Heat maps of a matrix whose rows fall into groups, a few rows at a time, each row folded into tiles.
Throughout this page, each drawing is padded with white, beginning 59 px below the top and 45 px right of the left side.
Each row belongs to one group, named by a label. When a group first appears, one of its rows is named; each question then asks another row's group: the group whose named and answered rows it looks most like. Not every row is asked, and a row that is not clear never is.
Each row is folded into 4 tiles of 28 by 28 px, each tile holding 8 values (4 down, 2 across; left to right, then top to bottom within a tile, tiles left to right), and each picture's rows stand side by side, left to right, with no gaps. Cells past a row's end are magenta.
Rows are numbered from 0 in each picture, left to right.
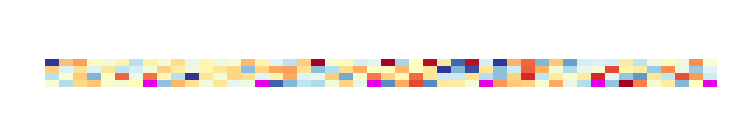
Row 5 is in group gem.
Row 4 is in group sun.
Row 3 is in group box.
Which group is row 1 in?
gem
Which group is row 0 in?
sun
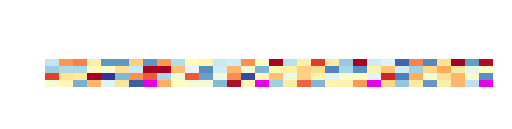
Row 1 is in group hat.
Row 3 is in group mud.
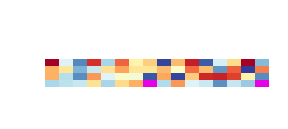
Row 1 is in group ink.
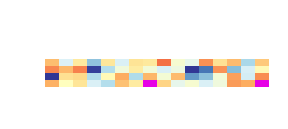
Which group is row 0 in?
hat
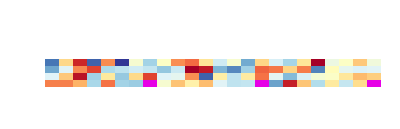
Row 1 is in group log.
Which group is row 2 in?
gem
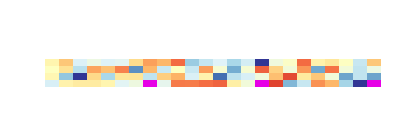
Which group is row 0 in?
gem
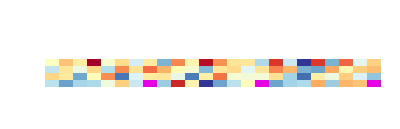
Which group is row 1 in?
gem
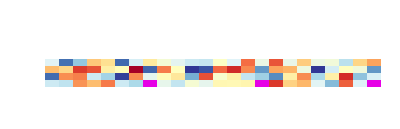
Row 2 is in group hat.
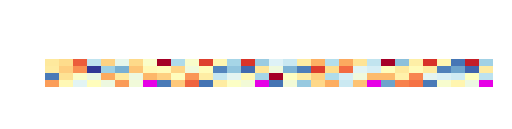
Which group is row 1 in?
box
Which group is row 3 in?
box
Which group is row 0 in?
hat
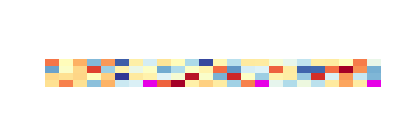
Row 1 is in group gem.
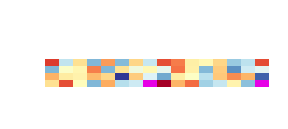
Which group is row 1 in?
hat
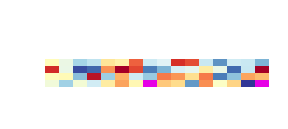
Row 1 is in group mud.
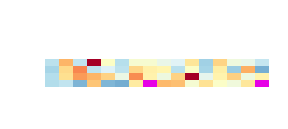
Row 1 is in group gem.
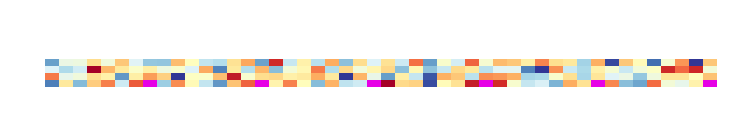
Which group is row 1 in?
ink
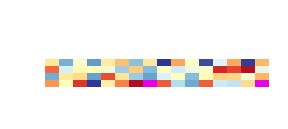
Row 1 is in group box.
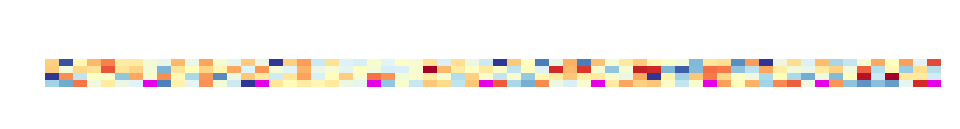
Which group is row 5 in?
log
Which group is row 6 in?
mud
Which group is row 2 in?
sun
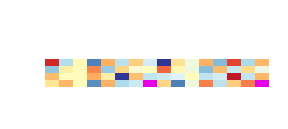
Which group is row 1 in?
sun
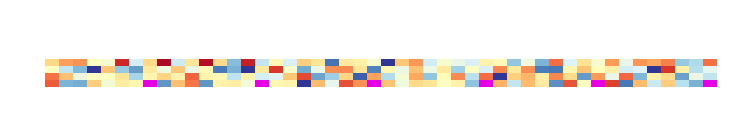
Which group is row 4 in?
hat
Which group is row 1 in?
box
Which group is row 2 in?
hat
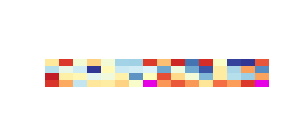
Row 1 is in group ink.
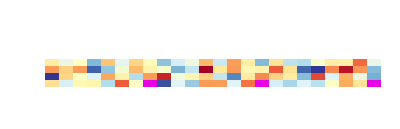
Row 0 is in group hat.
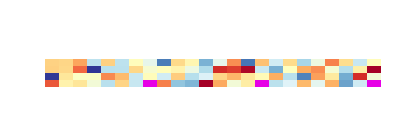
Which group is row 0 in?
hat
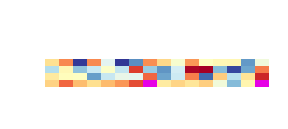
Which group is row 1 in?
log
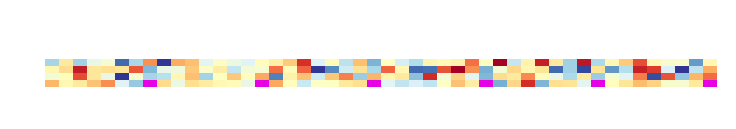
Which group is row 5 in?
log
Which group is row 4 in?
box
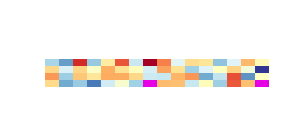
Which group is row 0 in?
mud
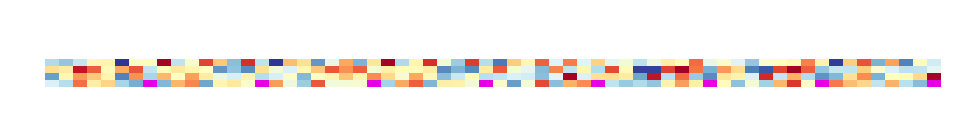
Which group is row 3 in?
box
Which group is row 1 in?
box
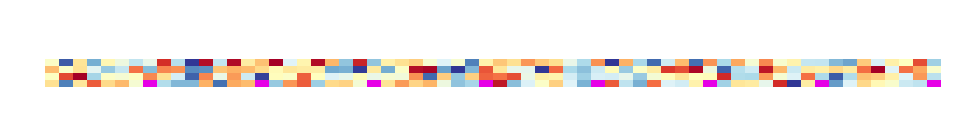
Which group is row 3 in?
log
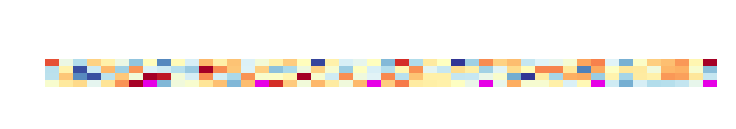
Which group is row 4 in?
gem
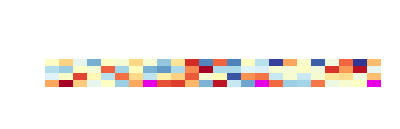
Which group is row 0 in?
gem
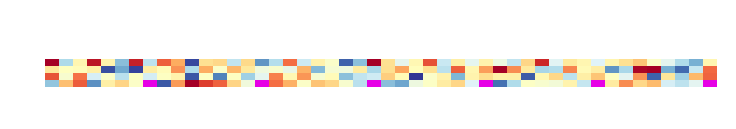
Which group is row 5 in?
log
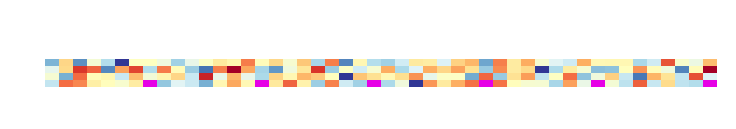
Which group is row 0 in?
ink
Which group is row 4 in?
hat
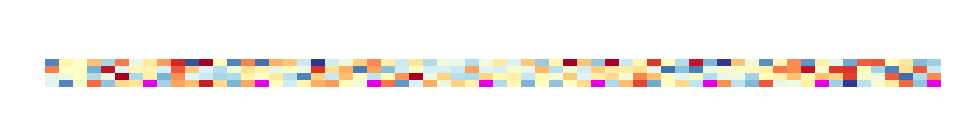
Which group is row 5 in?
box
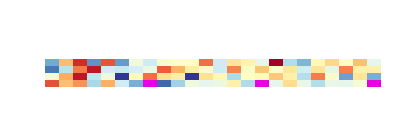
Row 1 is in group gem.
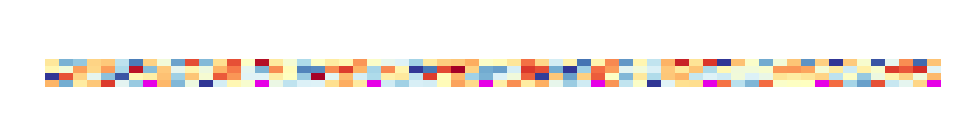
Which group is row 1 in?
mud
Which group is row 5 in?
mud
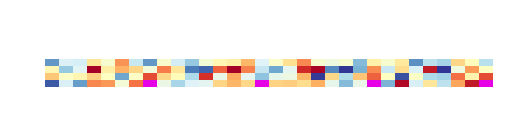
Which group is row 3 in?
ink
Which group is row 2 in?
log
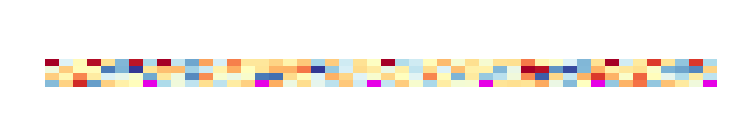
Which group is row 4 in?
log
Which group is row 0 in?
box
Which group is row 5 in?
box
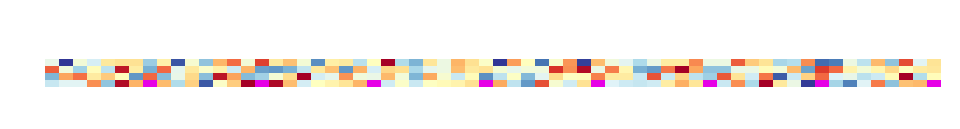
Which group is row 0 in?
hat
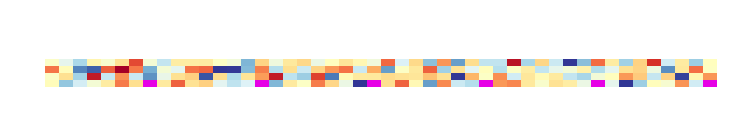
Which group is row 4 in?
ink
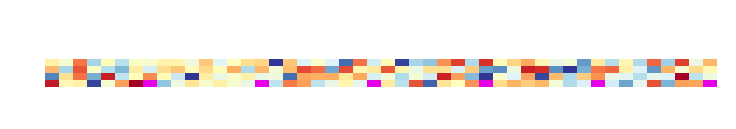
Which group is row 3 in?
mud
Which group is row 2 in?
ink
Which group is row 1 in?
gem
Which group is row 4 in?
log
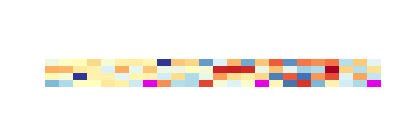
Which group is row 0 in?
gem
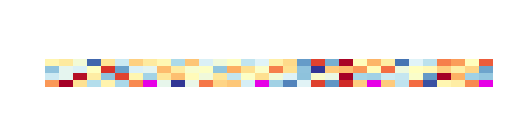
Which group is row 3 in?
mud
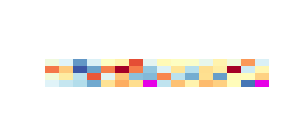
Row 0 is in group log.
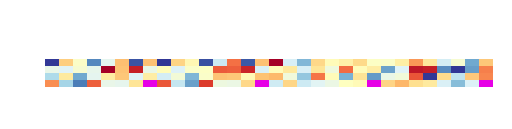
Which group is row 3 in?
log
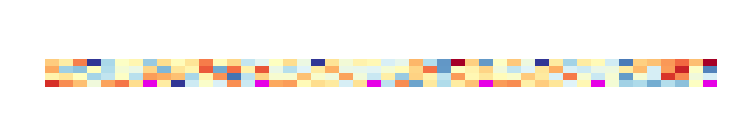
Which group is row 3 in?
ink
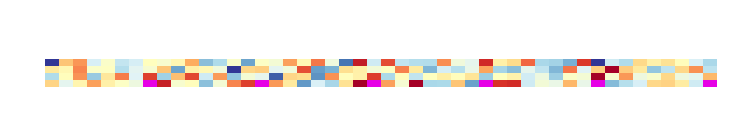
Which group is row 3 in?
hat
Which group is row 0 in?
sun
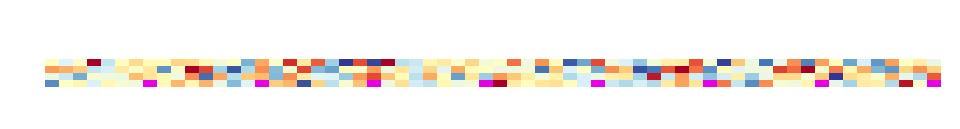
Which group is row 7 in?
hat
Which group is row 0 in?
gem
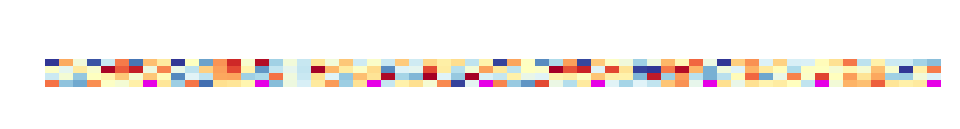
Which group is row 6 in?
sun
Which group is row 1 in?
mud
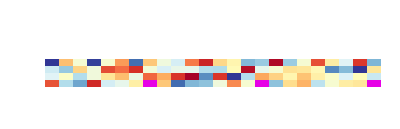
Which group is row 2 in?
box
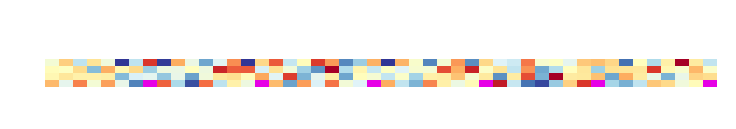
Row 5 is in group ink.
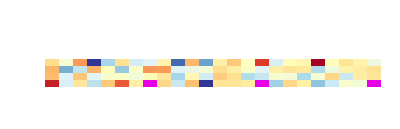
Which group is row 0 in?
mud
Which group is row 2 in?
gem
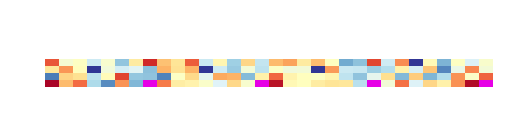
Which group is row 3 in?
ink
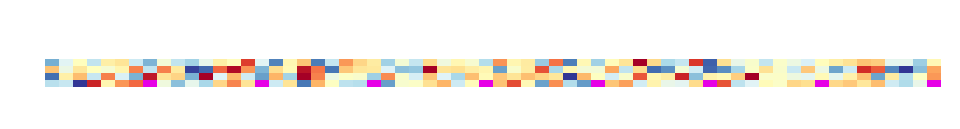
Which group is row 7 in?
log
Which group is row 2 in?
ink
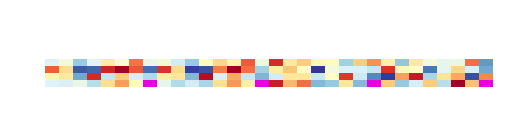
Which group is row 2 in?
hat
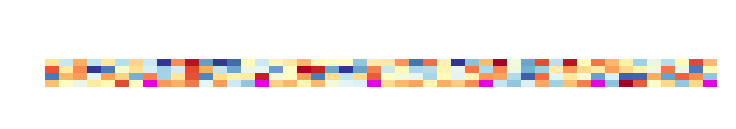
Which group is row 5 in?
gem
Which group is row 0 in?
hat
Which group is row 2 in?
log
